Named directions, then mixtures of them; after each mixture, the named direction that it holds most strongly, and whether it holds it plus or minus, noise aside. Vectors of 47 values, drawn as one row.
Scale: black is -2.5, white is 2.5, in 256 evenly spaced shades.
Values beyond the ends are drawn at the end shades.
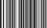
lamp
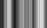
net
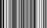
lamp, plus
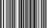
lamp, plus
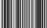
lamp, minus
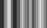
net, plus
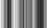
net, minus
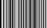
lamp, plus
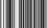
lamp, plus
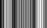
net, plus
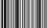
lamp, minus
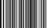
lamp, plus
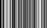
lamp, plus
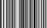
lamp, plus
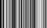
lamp, plus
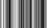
net, minus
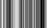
net, minus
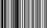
lamp, minus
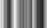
net, minus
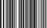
lamp, plus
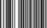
lamp, plus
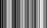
net, plus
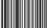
lamp, minus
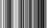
net, minus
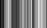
net, plus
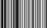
lamp, minus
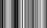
net, plus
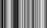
net, plus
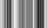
net, minus
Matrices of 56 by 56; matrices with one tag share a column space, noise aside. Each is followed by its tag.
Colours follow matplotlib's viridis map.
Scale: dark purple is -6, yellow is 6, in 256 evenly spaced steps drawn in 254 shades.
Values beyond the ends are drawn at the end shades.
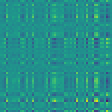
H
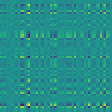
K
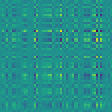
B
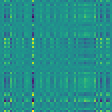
H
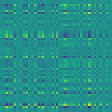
K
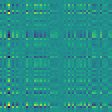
K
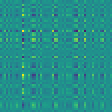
B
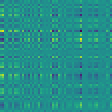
B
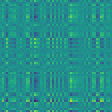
H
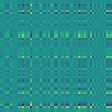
K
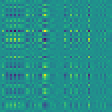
B
